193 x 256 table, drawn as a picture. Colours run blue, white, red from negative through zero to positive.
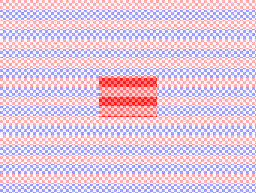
Ninth with the highest average: centre. Slope: none. Odd patch: higher, in the centre. Stripes: horizontal, repeating 10 times.
